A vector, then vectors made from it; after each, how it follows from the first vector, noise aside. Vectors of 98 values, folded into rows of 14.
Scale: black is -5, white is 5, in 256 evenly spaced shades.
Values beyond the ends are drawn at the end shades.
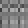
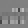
partly zeroed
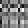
scaled up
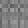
shrunk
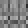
reversed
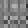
reversed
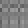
shrunk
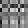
scaled up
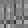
wrapped around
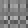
reversed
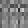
copied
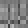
wrapped around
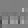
partly zeroed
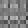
reversed
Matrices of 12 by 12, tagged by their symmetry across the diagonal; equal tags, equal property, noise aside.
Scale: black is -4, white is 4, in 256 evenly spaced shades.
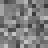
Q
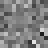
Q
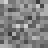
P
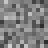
P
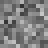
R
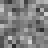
Q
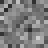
R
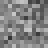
P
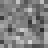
Q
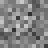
R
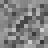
R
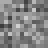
R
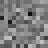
P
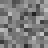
P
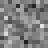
Q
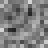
R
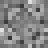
R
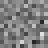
Q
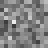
P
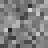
Q
